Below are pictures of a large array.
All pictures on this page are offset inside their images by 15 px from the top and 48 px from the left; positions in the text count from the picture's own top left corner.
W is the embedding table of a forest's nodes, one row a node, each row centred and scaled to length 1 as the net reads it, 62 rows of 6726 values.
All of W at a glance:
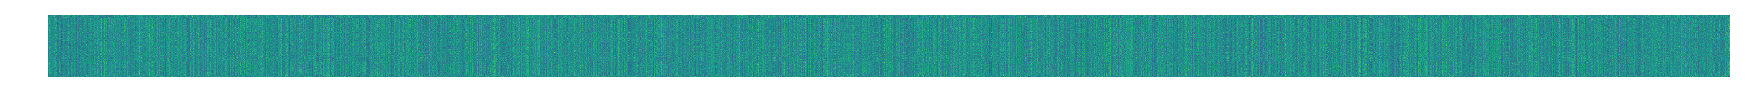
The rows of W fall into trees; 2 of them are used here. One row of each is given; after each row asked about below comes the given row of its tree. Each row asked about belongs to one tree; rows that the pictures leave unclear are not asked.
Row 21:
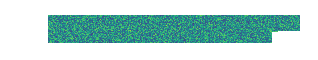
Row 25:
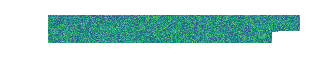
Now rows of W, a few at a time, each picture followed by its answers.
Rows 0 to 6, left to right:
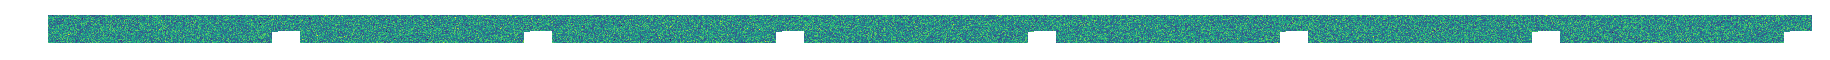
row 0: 25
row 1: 25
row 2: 25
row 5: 21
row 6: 21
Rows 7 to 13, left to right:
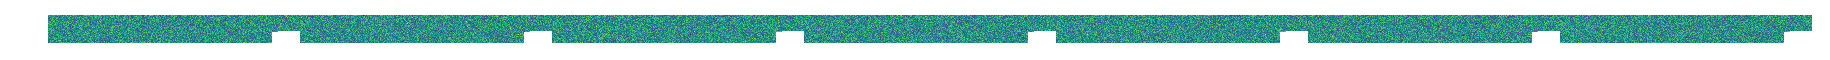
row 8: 21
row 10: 21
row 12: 21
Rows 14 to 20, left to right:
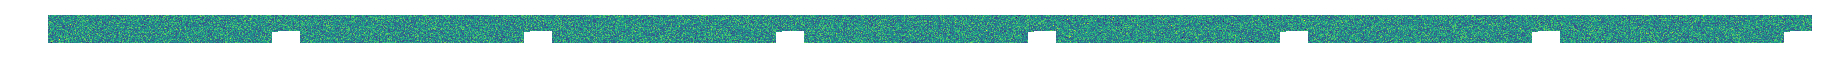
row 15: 21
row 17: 25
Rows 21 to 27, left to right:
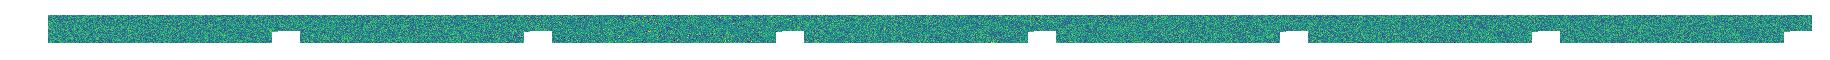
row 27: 21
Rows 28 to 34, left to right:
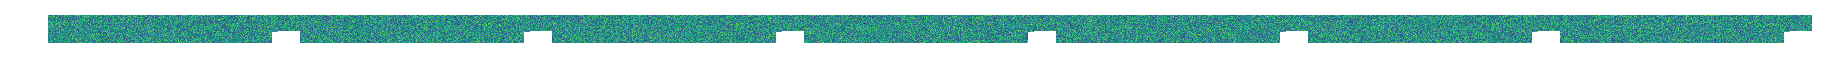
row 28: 21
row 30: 21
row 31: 25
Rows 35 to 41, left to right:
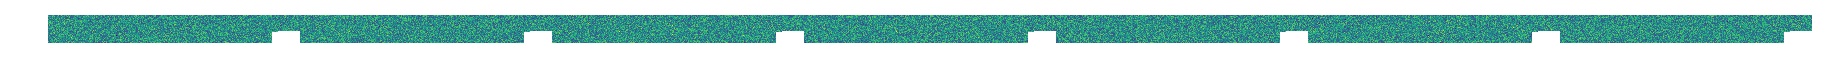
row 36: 21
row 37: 25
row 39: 21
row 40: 25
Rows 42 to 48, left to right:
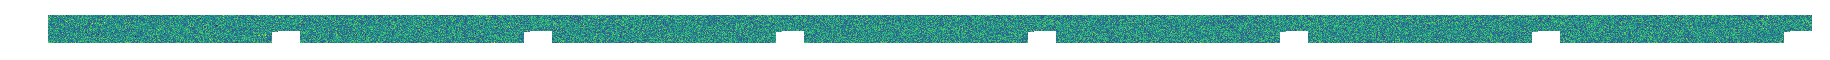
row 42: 25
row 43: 25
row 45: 25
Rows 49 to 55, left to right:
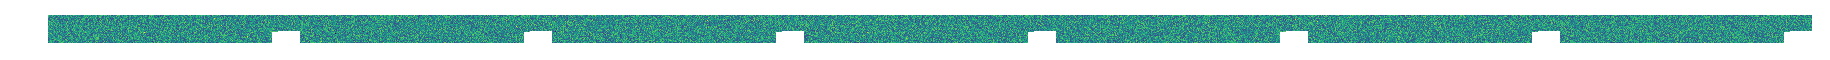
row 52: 21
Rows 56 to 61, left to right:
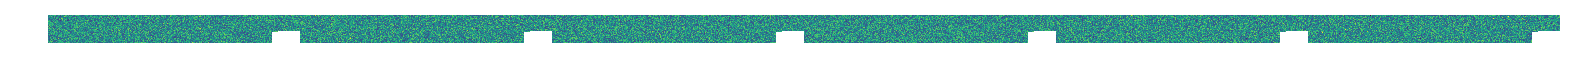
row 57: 21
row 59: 21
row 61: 25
